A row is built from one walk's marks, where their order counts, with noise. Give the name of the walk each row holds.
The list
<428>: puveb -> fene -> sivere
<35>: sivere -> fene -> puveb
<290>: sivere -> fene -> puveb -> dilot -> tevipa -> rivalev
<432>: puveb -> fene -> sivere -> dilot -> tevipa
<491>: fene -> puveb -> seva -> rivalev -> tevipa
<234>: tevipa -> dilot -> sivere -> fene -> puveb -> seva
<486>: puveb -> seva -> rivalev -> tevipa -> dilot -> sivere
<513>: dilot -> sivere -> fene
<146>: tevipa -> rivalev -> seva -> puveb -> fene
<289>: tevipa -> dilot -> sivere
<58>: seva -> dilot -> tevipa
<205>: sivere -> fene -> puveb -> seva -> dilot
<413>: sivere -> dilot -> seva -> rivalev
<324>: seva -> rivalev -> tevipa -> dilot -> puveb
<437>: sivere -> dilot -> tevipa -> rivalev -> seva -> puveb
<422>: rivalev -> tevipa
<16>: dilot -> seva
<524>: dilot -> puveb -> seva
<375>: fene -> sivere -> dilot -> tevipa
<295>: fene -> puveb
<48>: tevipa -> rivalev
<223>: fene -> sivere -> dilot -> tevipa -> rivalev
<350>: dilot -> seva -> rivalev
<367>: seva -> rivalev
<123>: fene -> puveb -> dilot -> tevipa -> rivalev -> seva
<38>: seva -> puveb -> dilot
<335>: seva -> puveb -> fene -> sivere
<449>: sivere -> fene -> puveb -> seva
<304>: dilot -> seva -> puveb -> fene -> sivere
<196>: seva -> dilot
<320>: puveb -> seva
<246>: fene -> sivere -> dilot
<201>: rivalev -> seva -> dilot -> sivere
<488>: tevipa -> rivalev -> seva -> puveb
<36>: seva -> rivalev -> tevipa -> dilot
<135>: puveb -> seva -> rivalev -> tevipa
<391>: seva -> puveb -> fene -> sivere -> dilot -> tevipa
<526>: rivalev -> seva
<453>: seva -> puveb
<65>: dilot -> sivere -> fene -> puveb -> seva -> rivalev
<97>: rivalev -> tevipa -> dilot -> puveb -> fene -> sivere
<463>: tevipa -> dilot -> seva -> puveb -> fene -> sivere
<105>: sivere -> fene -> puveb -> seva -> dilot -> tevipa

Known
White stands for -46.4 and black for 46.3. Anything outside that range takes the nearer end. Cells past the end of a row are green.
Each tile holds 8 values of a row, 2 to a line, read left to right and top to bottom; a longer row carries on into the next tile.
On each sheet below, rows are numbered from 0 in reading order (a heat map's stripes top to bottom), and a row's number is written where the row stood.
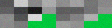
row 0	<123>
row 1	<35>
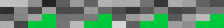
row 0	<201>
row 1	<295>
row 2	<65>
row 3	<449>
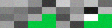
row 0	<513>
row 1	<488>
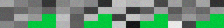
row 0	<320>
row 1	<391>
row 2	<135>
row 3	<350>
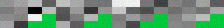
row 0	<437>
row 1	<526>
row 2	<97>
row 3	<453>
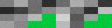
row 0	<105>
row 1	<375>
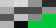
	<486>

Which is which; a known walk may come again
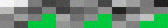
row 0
<97>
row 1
<58>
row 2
<205>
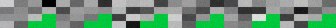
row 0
<304>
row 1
<16>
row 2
<135>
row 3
<432>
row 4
<290>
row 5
<491>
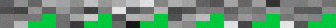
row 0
<295>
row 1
<48>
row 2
<422>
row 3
<449>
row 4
<350>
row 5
<367>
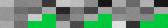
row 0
<335>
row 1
<201>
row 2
<413>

